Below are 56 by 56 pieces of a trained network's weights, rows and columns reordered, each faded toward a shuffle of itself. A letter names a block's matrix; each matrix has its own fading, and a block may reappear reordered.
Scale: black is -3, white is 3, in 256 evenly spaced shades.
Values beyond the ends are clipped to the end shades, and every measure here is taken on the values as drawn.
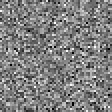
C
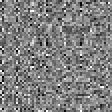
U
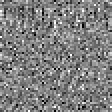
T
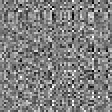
U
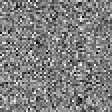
C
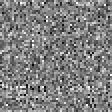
C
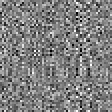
U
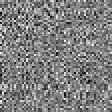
U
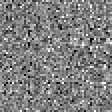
T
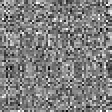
U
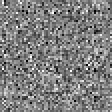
C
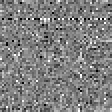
T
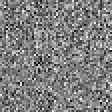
C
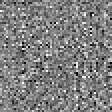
T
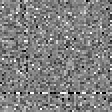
T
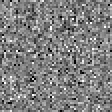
T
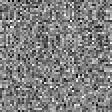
C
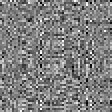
U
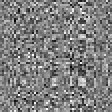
U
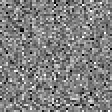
T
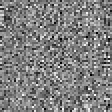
C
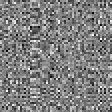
U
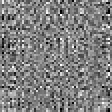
U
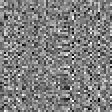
U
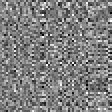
U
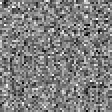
C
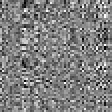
U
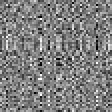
U
